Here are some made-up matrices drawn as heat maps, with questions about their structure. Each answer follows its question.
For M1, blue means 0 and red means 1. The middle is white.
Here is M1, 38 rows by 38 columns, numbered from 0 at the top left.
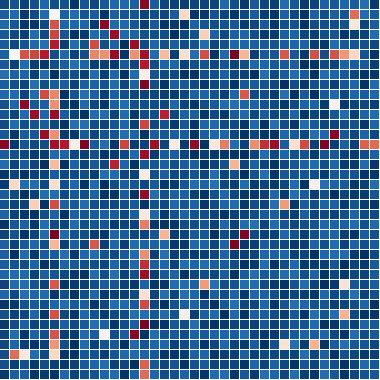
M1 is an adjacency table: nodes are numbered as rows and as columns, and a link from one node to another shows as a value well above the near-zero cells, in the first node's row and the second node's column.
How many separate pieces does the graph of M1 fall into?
1
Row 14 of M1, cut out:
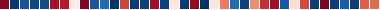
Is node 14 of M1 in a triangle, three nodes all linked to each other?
no
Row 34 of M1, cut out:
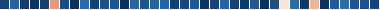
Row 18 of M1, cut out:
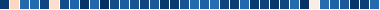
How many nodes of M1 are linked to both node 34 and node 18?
2
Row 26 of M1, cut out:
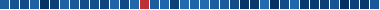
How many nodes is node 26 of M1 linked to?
1
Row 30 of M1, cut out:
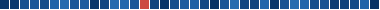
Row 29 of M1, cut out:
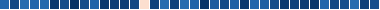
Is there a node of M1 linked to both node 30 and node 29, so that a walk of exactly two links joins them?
yes
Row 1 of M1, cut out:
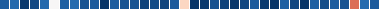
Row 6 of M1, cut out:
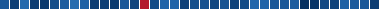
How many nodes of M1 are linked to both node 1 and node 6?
0
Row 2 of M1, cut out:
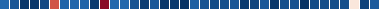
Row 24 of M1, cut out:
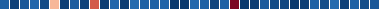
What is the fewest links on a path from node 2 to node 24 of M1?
2
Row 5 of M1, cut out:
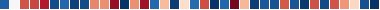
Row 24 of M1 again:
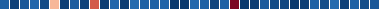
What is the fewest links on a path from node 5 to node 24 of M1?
1
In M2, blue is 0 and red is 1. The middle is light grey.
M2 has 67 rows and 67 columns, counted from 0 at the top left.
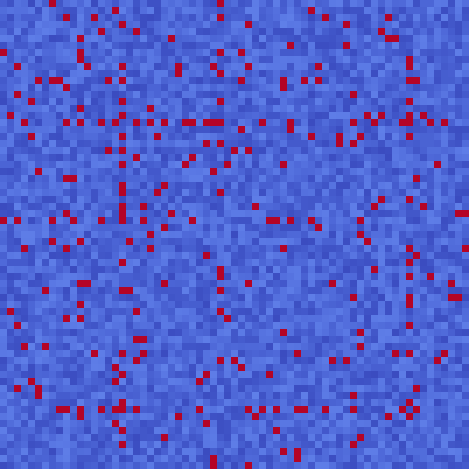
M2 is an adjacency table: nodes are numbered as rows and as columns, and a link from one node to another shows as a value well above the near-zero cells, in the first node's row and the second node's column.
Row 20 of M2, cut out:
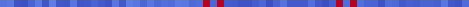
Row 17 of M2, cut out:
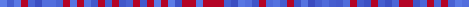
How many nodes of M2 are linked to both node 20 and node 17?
3
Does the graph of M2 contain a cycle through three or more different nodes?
yes
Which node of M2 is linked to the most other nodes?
node 17
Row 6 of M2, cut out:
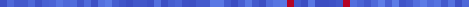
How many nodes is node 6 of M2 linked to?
2
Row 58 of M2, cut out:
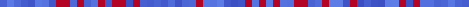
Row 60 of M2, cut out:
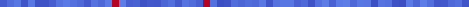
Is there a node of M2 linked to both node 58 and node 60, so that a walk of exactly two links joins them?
yes
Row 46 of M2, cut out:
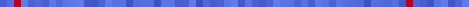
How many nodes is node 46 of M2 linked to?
2
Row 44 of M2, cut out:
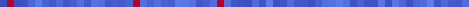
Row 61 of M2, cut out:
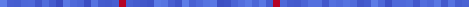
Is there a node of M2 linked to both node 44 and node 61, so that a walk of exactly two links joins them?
no
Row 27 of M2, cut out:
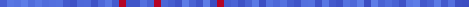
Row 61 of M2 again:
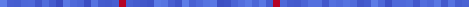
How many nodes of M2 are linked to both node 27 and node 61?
1
